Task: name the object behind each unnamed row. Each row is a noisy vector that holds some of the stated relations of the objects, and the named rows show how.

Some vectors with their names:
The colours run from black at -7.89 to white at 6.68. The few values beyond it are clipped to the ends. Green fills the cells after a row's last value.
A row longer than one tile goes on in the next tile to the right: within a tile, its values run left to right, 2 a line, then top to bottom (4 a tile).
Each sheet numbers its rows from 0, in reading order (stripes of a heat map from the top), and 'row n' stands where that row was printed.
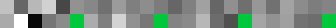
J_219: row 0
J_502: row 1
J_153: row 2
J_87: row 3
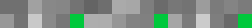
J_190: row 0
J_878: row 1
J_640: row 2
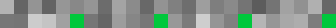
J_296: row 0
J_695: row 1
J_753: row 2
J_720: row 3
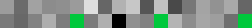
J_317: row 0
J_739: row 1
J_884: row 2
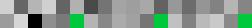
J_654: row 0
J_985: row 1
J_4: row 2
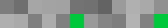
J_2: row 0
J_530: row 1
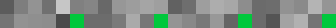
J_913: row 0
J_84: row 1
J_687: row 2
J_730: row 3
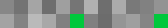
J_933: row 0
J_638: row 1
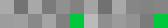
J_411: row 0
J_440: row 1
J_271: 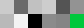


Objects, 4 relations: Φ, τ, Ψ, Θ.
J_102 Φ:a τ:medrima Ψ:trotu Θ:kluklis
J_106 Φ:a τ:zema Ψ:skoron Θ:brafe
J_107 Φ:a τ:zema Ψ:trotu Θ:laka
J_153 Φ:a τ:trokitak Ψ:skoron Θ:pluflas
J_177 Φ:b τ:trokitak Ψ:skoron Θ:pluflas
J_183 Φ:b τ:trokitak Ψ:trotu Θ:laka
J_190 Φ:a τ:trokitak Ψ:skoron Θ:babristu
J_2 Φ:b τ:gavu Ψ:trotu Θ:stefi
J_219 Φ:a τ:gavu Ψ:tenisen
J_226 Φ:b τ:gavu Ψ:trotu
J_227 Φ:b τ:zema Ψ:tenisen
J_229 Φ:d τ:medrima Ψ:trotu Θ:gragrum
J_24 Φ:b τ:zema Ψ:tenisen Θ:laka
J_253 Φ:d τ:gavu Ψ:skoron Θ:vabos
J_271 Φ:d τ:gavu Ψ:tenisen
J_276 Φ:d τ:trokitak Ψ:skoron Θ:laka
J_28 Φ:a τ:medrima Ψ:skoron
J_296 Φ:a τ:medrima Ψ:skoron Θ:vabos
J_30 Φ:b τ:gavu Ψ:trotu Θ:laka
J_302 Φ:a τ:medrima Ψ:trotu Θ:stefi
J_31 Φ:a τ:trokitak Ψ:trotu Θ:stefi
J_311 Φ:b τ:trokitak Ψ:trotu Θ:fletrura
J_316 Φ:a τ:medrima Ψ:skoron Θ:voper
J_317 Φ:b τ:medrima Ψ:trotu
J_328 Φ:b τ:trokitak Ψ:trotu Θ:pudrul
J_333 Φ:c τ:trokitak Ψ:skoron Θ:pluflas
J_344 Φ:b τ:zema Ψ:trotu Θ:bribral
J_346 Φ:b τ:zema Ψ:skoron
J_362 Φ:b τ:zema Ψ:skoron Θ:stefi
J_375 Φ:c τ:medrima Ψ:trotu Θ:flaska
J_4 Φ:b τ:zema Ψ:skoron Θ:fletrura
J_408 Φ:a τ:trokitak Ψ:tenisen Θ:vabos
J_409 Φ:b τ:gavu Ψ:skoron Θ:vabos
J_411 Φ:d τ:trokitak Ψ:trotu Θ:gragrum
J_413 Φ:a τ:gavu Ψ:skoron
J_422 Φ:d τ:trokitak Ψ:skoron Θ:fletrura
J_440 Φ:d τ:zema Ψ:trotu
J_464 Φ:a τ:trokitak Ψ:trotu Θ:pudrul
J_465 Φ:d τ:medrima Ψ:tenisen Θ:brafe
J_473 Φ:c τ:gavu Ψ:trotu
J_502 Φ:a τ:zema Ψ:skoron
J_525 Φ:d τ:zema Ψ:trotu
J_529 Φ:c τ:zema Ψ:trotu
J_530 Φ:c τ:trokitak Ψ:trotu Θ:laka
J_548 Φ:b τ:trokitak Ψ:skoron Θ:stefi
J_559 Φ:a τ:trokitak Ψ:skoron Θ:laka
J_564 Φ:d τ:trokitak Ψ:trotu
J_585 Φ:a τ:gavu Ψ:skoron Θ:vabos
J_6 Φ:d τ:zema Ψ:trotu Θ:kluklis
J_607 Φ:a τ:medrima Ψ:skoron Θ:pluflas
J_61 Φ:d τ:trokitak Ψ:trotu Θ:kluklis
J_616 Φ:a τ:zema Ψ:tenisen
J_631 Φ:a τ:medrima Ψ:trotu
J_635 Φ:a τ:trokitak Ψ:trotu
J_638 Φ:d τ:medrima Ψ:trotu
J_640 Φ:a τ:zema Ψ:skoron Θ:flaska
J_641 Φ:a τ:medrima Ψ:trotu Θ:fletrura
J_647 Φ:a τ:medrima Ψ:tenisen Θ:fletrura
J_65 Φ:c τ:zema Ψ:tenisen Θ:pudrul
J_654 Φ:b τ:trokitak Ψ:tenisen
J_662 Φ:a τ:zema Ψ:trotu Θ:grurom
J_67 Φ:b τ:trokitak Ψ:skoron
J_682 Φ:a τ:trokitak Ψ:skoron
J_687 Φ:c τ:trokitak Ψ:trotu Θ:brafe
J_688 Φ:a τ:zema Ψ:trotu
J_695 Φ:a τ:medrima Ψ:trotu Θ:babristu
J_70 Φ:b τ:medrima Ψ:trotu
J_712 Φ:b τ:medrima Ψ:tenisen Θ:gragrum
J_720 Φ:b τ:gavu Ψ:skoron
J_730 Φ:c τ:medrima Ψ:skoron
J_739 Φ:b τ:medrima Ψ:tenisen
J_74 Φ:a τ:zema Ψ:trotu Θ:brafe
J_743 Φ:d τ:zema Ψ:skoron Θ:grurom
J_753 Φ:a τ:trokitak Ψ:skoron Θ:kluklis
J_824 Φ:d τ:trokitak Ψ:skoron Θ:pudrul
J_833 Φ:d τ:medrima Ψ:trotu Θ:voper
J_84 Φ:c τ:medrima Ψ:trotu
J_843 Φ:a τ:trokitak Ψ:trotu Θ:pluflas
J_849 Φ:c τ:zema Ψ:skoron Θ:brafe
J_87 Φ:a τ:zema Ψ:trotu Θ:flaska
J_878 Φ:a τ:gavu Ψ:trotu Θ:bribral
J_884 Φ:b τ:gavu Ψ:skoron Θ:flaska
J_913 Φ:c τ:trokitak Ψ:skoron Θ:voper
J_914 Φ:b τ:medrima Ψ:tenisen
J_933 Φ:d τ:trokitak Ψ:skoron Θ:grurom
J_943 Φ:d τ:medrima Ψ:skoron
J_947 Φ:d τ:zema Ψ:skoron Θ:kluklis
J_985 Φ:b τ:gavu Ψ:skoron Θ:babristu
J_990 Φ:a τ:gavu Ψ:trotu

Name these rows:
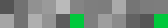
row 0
J_849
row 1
J_843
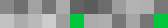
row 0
J_253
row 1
J_473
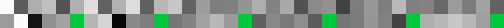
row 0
J_408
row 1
J_24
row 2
J_641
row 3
J_833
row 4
J_333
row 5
J_585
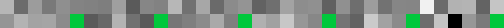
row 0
J_464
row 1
J_607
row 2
J_229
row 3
J_413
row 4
J_28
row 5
J_712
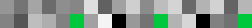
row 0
J_943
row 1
J_65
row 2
J_227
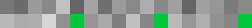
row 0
J_409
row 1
J_328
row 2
J_107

